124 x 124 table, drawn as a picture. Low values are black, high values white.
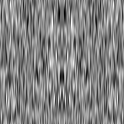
Mirror symmetry: left to right. Average level on the scale: 50%. Slope: none. Histogram: bell-shaped. Grain: streaks running down.
